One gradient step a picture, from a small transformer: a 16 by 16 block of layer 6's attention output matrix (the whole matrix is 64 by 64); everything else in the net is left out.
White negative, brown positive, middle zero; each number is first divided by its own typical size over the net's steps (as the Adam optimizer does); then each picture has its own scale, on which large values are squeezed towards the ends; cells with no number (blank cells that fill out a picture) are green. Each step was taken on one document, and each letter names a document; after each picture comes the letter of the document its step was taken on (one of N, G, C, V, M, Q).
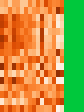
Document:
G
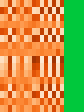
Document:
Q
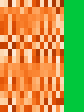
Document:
Q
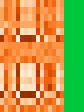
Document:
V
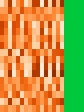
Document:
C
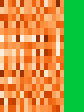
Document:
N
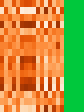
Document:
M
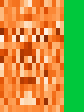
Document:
N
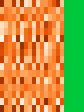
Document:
N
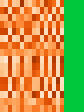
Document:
Q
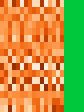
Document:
G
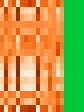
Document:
V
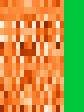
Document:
N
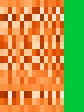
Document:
C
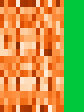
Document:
V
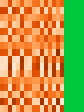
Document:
C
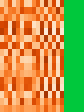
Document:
Q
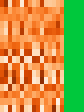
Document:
G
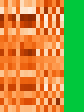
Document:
M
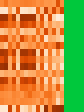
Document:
M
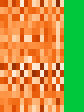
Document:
G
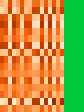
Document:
Q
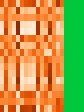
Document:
V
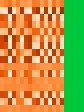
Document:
C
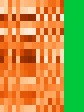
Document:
M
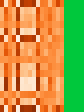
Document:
V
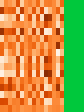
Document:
N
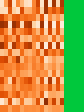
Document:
Q
